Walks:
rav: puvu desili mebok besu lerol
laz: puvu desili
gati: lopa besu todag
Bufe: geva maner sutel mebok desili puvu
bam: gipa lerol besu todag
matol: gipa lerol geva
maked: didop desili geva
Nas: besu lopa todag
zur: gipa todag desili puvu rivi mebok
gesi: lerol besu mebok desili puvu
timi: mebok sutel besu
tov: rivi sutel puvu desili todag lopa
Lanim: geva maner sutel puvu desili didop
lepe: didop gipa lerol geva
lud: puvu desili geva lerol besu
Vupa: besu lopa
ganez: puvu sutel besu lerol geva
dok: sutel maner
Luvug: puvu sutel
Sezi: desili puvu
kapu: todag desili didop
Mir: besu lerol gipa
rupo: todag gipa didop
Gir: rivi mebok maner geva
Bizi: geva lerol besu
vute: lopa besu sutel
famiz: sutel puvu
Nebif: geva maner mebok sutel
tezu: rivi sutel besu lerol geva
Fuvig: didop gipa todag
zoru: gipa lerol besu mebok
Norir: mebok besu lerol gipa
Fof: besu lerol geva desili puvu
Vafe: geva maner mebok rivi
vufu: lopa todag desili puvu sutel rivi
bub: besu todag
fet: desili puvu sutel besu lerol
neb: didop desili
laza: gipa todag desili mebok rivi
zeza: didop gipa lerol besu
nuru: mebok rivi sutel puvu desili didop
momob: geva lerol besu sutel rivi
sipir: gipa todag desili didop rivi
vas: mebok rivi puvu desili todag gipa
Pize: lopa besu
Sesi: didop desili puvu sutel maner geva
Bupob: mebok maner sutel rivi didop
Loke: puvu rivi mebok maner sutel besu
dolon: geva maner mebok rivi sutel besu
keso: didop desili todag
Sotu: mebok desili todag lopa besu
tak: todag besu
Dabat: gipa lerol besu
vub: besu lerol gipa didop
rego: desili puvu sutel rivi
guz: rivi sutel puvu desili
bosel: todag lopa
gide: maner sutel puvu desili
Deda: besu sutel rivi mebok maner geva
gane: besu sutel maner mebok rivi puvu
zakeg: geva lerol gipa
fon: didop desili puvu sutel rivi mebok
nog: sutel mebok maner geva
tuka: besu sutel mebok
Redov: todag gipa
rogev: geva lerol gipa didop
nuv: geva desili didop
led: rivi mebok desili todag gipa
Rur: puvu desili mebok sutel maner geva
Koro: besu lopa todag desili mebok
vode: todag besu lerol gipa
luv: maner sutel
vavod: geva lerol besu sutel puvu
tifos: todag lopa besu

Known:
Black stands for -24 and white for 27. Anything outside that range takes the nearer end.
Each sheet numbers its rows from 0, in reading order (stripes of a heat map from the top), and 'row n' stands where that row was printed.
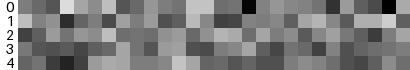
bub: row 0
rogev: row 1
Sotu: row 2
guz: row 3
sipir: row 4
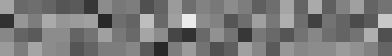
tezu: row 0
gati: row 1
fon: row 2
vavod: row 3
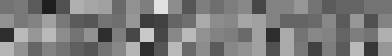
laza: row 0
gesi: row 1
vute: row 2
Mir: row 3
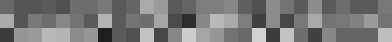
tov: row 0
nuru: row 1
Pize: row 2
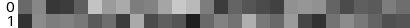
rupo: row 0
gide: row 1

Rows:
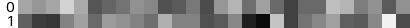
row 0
tuka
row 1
neb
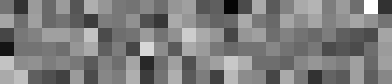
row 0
nuv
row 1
momob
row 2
Koro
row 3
vufu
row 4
Norir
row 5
Dabat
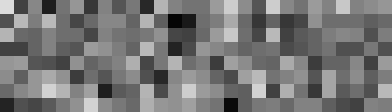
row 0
Gir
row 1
famiz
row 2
Loke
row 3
rego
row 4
bam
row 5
Fof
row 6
Vupa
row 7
kapu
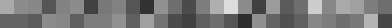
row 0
Bupob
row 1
Sesi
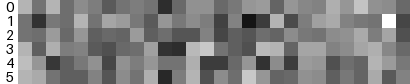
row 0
dolon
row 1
maked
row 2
Lanim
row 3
Bizi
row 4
zeza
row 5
zoru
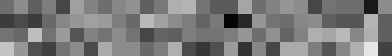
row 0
vode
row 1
keso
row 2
Bufe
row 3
lepe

